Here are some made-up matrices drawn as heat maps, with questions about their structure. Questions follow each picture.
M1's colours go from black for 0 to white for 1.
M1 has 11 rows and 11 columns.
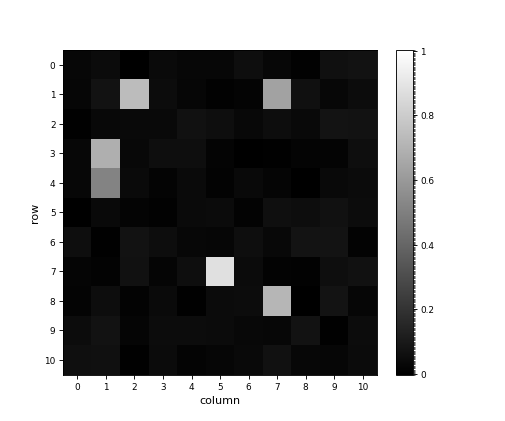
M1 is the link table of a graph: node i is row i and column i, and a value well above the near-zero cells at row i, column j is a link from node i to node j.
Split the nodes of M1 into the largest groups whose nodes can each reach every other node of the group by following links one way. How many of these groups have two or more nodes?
0
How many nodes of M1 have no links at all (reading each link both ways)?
4
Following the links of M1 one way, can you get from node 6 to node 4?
no
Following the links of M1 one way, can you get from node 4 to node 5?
yes
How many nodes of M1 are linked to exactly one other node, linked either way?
5
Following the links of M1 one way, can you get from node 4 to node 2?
yes
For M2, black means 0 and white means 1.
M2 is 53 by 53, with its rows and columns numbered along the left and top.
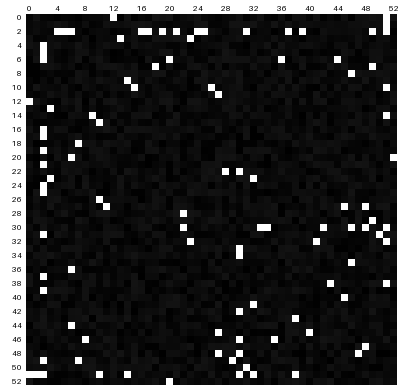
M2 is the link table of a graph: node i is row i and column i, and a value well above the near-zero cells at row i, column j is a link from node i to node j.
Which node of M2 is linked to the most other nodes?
node 2
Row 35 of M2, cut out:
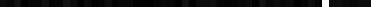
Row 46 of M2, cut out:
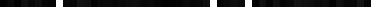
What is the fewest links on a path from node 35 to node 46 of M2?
1
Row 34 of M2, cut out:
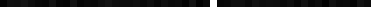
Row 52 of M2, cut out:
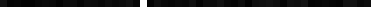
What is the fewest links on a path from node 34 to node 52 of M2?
6
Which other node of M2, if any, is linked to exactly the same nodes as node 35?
node 8
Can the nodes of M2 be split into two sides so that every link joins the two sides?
yes
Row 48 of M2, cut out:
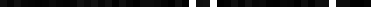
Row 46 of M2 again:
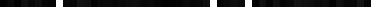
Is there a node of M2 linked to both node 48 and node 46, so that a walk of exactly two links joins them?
yes
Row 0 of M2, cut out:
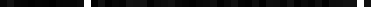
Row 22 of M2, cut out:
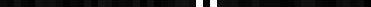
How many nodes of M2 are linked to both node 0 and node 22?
0
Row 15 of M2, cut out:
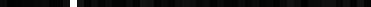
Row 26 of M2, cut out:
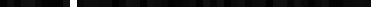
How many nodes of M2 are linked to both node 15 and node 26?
1
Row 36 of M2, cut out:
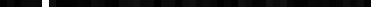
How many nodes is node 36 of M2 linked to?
1
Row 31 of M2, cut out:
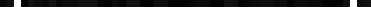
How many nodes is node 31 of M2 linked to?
2
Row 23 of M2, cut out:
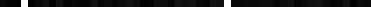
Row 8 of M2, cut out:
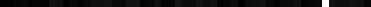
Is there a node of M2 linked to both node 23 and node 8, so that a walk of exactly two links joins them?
no
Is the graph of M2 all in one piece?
yes
